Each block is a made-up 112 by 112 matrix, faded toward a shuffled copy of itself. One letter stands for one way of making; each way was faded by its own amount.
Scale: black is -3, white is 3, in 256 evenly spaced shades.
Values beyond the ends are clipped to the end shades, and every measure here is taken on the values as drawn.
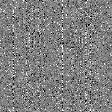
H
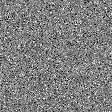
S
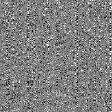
H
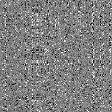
H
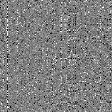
H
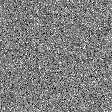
S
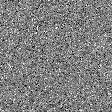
S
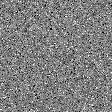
S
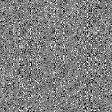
H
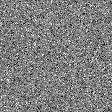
S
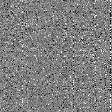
H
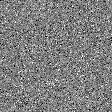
S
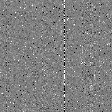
H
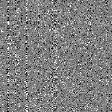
H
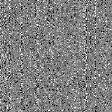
H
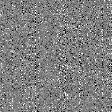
H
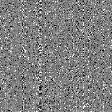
H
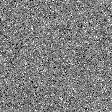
S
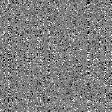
H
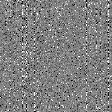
H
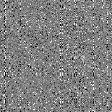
H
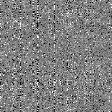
H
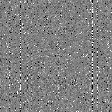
H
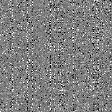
H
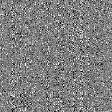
H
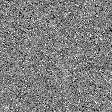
S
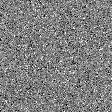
S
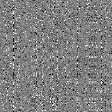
H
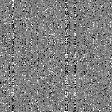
H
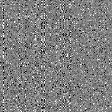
H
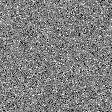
S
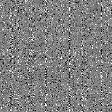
H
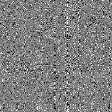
H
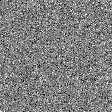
S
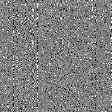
H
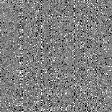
H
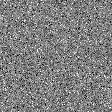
S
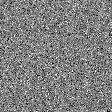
S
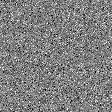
S
